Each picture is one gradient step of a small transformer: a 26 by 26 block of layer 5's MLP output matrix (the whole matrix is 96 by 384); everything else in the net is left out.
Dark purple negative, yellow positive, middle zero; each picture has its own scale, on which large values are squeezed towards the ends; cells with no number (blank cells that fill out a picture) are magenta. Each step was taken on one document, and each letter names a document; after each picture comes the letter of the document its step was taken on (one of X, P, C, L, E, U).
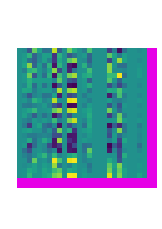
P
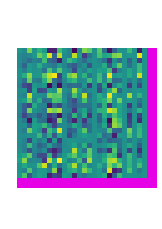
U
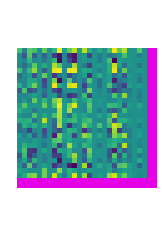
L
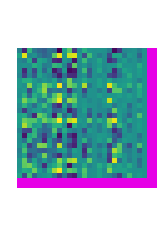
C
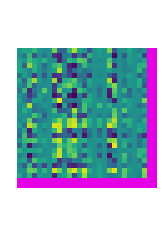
L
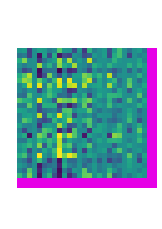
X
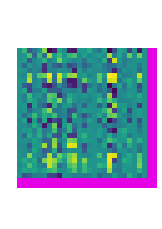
U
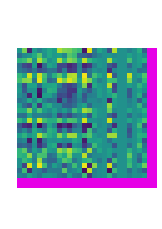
X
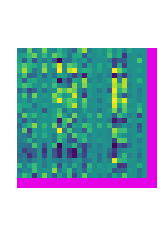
L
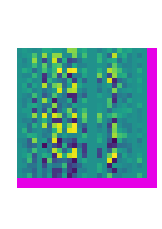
L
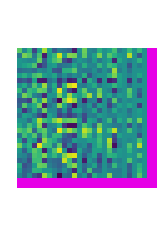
X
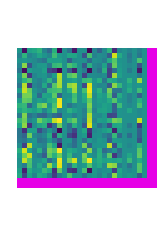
U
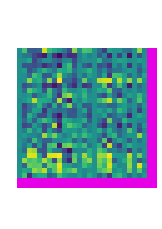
U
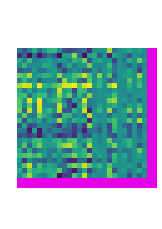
X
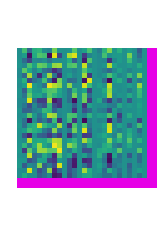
U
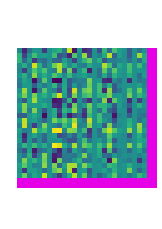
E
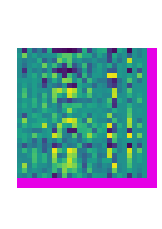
E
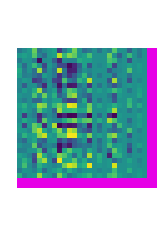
X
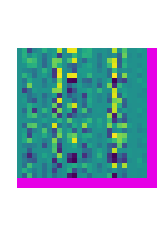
L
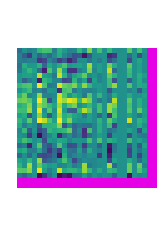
X
